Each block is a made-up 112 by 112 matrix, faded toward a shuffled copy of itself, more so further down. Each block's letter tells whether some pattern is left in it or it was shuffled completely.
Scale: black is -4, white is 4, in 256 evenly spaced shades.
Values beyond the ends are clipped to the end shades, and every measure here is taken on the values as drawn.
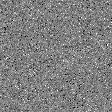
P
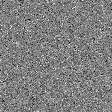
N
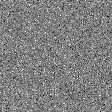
P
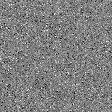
P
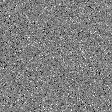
N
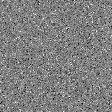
P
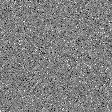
N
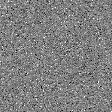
P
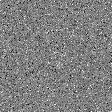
N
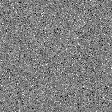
P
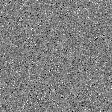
N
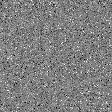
P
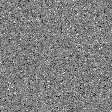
N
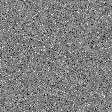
N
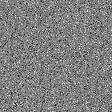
N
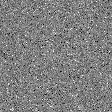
N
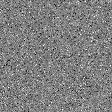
P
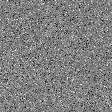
N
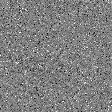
P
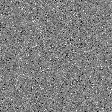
P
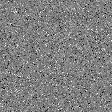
P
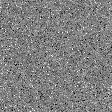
N
